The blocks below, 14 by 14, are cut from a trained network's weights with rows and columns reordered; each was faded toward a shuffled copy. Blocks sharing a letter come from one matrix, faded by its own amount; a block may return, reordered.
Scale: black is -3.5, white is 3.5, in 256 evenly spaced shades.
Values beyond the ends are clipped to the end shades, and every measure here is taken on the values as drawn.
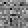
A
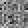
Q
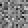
Q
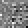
A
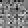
A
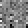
A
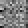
A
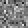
Q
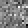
A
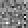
A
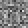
Q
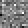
A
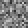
Q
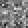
Q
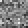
A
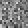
Q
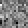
Q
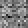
A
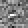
Q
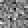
Q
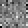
A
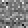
A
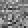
Q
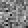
Q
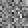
Q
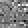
A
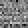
A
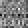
A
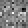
A
